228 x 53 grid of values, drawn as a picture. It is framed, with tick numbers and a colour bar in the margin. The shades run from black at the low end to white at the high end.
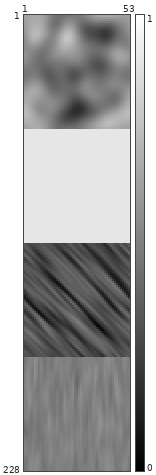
It is made of 4 by 1 panels. Panel 1,1: middling, smooth, strong in contrast. Panel 2,1: very high, flat. Panel 3,1: low, slanting down to the right. Panel 4,1: middling, streaked downward, faint in contrast.
